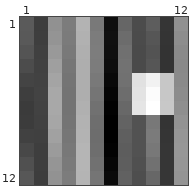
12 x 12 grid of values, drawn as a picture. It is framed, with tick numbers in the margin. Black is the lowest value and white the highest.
Ninth with the highest average: middle right. Average level on the scale: 40%. Odd patch: higher, in the middle right. Slope: none.
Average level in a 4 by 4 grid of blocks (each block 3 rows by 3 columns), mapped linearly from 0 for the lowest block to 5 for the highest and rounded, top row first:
2 4 0 2 / 2 4 2 5 / 2 4 1 4 / 2 4 0 2
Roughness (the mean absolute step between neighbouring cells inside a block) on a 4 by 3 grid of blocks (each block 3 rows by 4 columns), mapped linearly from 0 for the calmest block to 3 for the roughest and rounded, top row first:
0 2 0 / 0 2 2 / 0 2 3 / 0 2 1
